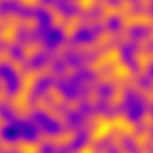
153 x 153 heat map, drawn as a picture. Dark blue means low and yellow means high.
Grain: smooth. Odd rows or columns: none. Lone odd cells: none.
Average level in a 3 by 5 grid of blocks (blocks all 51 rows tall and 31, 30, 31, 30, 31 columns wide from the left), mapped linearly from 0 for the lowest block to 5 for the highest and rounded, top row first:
3 0 2 3 4
3 2 0 5 3
1 1 1 5 3
